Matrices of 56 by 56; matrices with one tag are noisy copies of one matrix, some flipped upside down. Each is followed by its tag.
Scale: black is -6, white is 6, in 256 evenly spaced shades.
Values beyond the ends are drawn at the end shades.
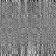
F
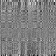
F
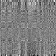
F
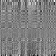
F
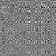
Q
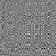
Q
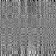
F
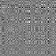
Q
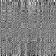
F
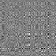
Q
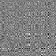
Q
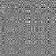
Q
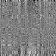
F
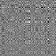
Q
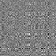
Q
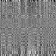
F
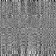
F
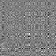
Q
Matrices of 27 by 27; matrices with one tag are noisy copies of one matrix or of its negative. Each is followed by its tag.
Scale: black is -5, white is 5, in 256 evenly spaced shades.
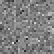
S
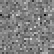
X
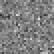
X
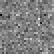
X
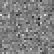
X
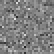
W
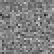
X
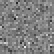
W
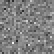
S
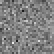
S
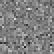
W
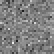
S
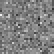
X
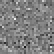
W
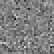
W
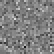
W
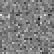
X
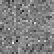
S
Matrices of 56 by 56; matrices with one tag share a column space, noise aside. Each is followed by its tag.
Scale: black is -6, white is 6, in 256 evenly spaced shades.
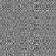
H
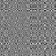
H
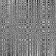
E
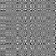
H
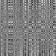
E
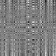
E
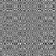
H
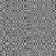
H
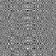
H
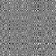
H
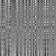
E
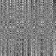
E
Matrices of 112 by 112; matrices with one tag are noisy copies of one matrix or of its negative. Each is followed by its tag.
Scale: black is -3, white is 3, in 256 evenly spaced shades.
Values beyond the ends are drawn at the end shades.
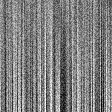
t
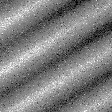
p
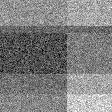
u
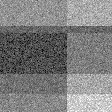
u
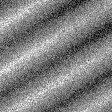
p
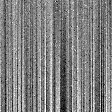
t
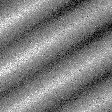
p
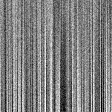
t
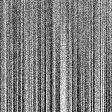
t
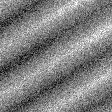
p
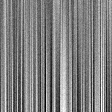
t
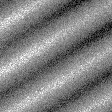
p
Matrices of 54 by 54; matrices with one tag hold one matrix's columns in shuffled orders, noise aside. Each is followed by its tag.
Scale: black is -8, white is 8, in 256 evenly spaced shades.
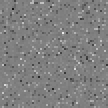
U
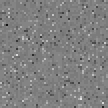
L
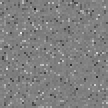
U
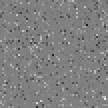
L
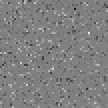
U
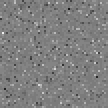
U
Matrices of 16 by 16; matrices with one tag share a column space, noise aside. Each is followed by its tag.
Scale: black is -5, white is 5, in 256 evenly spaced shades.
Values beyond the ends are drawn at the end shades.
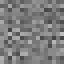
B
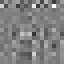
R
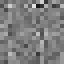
R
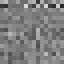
R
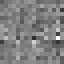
B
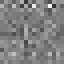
R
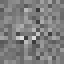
B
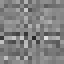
B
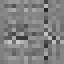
B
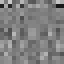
R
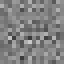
B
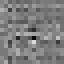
B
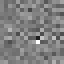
B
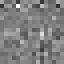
R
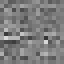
B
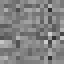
B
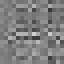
B
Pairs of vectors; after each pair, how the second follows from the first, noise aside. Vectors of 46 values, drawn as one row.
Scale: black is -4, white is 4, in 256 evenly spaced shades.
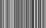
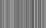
shrunk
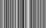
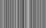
shrunk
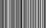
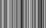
sign-scrambled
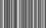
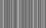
shrunk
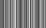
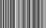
sign-scrambled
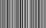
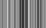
sign-scrambled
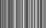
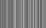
shrunk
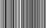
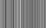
shrunk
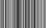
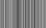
shrunk
